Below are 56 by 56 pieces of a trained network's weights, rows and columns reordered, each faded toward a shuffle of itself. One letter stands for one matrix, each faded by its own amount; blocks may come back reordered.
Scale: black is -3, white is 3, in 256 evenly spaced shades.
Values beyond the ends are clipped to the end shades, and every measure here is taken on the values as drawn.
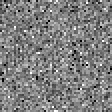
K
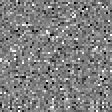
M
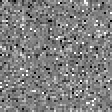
M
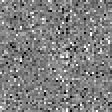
M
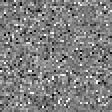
M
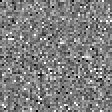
K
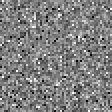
K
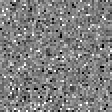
M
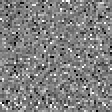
M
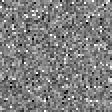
K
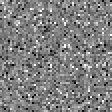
M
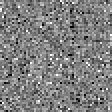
K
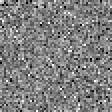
K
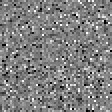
M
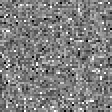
K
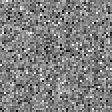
K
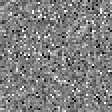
M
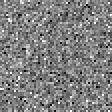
K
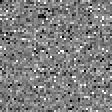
M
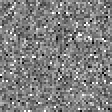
K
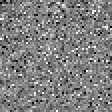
M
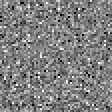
K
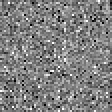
K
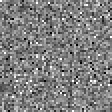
K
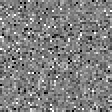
M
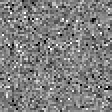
K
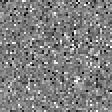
M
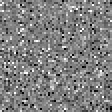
M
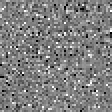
M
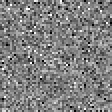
K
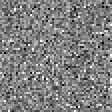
K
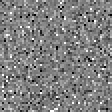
M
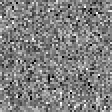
K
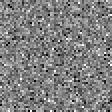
K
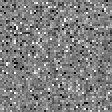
M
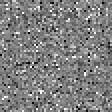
M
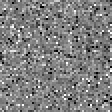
M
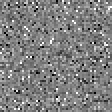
M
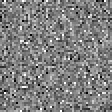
K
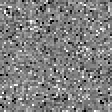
M
